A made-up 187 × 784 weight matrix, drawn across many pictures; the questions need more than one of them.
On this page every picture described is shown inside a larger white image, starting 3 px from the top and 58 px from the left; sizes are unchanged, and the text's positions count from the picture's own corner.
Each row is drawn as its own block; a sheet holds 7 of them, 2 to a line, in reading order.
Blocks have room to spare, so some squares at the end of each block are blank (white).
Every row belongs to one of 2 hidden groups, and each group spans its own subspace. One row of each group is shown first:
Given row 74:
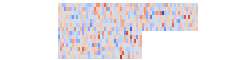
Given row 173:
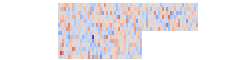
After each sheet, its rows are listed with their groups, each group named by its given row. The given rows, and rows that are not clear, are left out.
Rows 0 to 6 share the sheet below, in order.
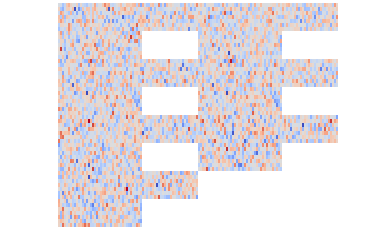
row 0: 74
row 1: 173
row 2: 74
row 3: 74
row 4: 173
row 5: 74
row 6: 173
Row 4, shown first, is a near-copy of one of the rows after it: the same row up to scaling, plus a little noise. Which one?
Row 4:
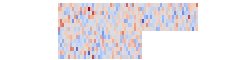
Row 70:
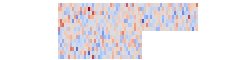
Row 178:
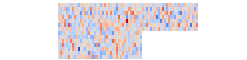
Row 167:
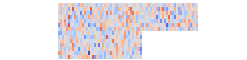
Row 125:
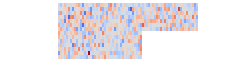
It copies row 70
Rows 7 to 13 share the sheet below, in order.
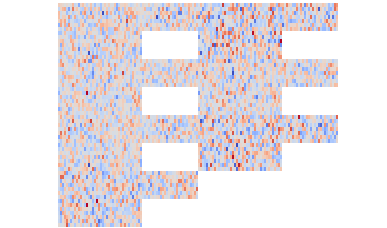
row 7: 173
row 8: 173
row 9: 74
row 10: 74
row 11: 173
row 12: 74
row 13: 74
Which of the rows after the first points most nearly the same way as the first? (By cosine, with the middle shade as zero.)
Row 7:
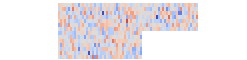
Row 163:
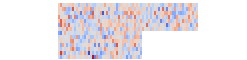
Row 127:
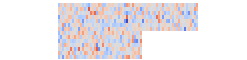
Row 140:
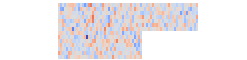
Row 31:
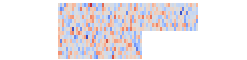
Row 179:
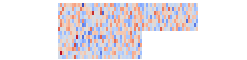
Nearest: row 163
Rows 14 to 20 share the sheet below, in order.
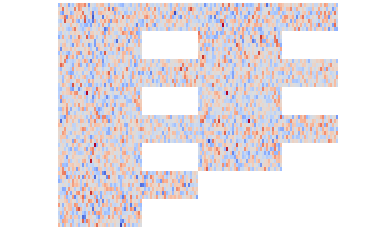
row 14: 74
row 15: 173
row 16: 74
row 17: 74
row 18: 74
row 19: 74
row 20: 74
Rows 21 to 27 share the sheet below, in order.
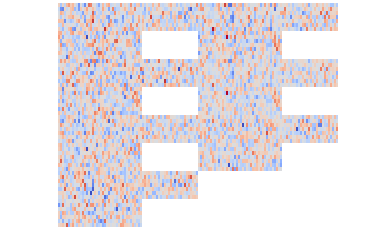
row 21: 74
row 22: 74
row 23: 74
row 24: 74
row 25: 74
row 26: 173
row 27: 74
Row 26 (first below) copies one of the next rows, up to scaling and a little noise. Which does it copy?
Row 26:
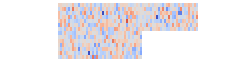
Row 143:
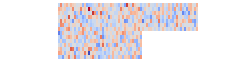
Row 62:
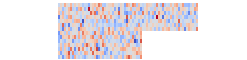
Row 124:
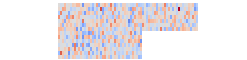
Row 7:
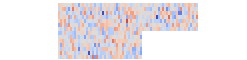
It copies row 7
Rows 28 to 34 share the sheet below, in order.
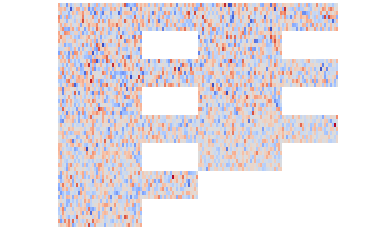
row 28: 173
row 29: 74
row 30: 74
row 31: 74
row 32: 74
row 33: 74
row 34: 173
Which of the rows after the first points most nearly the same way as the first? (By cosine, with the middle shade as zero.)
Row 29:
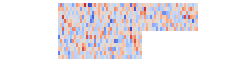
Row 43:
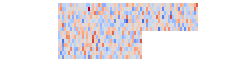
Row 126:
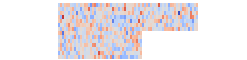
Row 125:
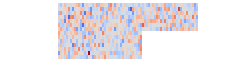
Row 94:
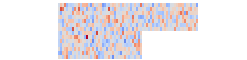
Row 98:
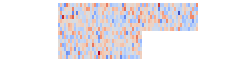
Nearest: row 126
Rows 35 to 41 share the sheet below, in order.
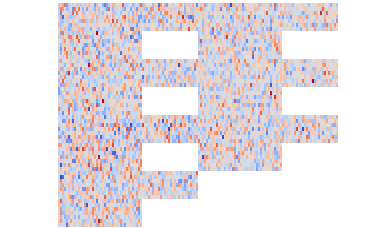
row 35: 74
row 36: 74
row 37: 173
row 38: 74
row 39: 173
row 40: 173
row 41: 74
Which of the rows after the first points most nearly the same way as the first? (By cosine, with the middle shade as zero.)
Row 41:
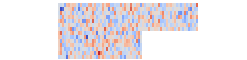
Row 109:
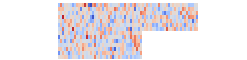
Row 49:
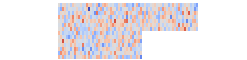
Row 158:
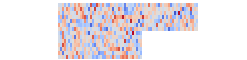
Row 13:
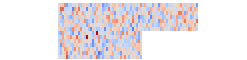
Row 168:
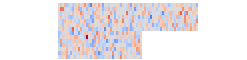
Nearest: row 49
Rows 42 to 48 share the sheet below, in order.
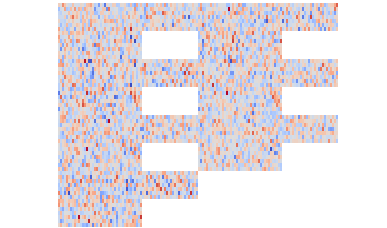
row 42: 74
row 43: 173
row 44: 74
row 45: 74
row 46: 74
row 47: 74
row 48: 173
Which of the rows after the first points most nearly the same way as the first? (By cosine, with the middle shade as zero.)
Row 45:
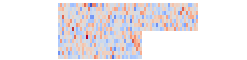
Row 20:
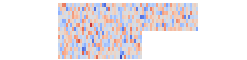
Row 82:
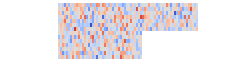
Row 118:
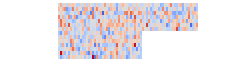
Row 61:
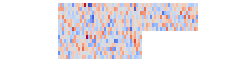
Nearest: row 61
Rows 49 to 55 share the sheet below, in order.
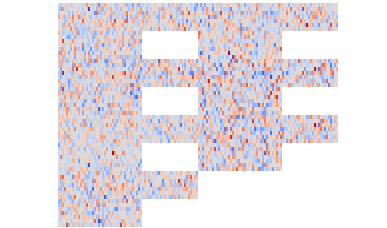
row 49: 173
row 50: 173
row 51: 74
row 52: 74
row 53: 173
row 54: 74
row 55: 74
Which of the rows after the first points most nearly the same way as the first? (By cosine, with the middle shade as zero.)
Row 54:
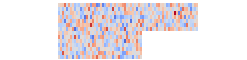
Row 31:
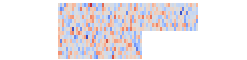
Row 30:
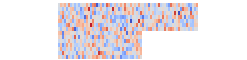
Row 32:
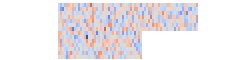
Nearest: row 30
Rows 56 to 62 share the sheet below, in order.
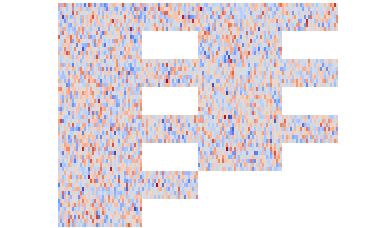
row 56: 74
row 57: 173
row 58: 173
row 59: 74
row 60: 173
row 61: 74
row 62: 173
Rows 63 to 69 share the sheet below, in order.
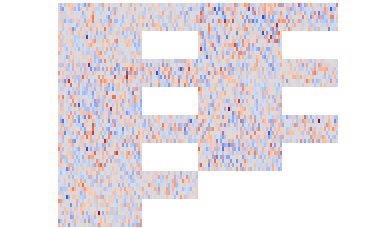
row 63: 74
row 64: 74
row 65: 173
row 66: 173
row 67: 74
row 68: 173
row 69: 173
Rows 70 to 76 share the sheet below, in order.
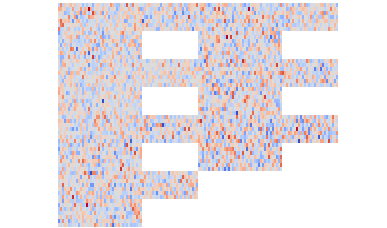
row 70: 173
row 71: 74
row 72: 173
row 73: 74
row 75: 173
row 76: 74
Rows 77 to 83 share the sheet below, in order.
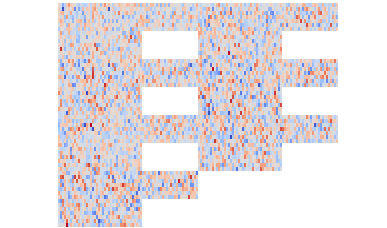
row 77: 74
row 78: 173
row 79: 74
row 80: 173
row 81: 173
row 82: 74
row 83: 74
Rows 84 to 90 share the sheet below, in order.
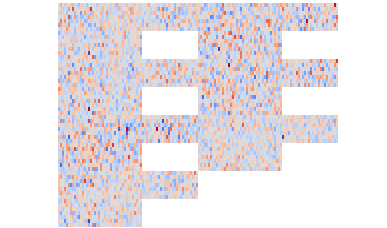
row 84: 173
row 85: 173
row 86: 173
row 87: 173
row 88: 173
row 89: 173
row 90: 173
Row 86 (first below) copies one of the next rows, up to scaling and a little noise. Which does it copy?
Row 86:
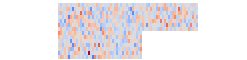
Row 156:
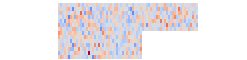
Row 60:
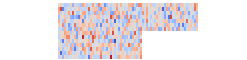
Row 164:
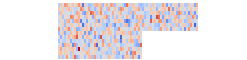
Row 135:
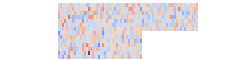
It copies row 156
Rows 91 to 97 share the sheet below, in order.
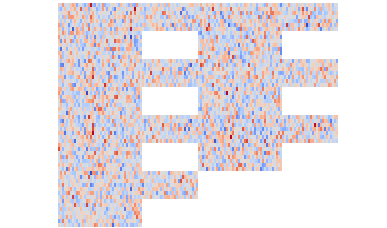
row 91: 74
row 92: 173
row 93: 74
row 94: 74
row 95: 74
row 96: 74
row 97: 74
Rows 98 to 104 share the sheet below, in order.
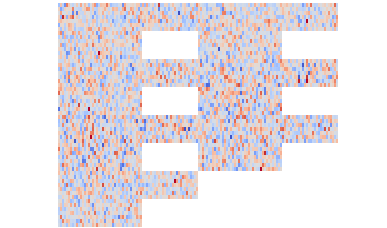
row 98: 74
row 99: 173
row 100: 173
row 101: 173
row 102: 74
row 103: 74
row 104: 74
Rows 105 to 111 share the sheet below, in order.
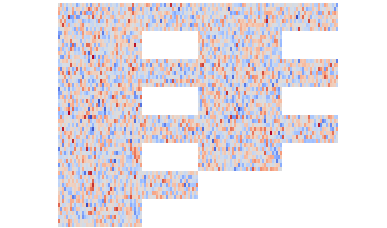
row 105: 173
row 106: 173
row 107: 173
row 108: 74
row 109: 74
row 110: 74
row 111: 74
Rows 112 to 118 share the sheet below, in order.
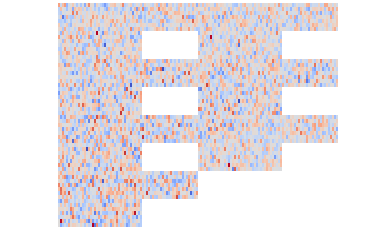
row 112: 74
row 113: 173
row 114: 74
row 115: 173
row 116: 74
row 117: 173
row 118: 173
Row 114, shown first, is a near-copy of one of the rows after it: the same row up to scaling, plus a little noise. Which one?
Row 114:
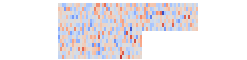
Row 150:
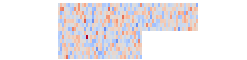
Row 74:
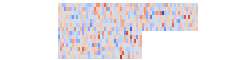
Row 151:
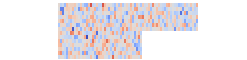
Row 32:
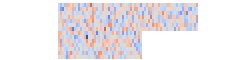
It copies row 74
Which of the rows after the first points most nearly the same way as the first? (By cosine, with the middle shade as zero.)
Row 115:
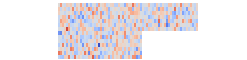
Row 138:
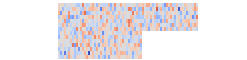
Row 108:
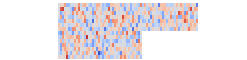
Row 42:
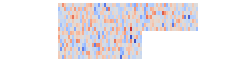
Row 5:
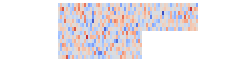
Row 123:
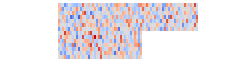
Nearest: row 138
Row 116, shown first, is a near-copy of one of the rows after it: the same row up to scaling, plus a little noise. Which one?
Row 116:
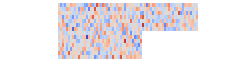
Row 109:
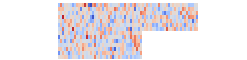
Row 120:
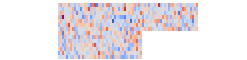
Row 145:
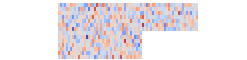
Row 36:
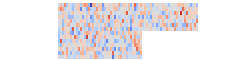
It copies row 145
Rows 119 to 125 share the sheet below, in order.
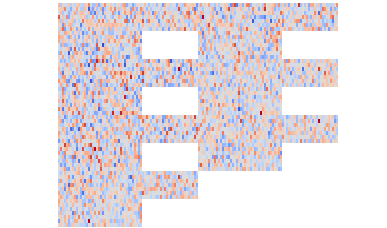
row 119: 173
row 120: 74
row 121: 74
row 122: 74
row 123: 173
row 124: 173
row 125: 173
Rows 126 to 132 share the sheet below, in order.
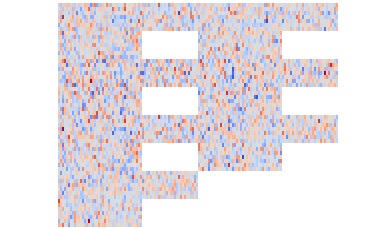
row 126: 74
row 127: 173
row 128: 74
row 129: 74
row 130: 74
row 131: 173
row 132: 173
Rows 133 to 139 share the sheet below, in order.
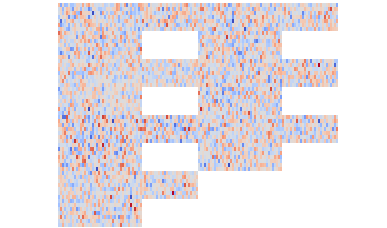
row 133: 173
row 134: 74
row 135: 173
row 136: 173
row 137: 74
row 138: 173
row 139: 74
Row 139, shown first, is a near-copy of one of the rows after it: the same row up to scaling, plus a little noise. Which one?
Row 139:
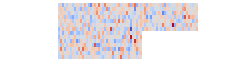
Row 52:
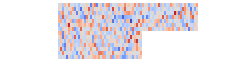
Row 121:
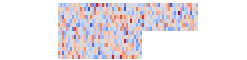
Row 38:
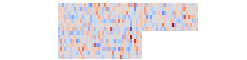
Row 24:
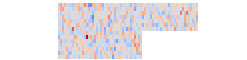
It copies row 38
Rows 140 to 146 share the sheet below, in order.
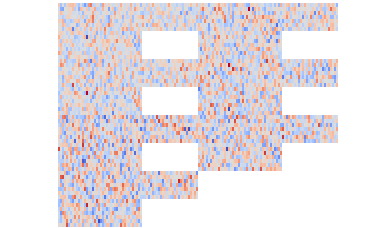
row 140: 74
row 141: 74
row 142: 74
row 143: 173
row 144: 74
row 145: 74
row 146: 74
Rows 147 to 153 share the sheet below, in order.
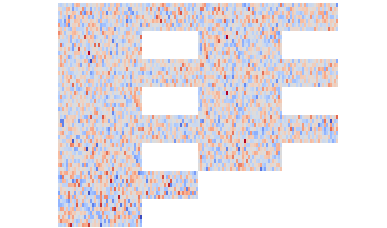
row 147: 173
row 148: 74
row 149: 74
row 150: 74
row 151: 74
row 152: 74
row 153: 173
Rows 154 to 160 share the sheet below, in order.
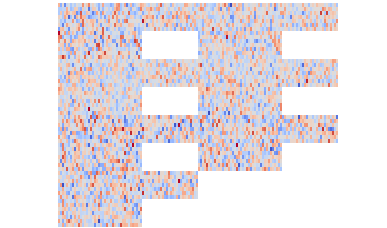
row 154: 173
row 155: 74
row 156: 173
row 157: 173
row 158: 74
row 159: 74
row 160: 74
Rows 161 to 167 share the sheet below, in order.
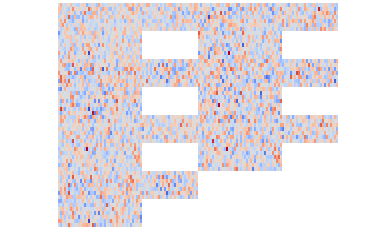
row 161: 173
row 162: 173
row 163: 173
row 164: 173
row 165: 74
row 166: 74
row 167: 173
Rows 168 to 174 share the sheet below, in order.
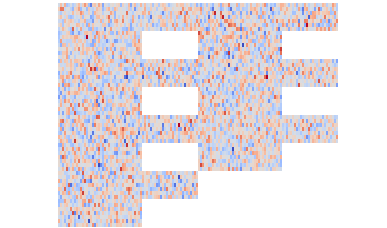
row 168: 74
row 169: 173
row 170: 173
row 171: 173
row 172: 74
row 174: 173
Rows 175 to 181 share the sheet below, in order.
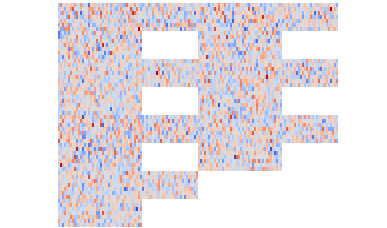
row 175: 173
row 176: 74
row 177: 173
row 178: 173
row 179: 173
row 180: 74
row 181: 173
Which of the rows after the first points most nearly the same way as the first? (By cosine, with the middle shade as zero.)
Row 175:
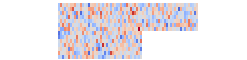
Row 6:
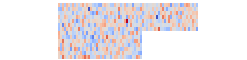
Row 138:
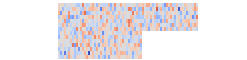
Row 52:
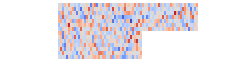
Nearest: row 138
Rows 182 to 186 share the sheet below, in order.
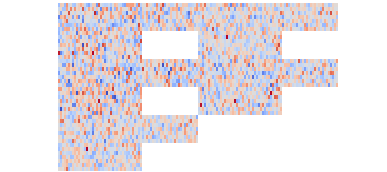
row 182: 173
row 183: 74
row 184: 173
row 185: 74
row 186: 74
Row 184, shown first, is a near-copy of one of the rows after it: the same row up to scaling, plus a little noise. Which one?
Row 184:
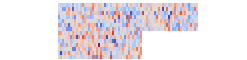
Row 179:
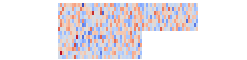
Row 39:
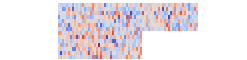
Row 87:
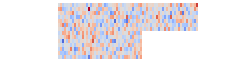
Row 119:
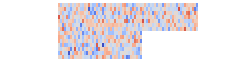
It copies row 39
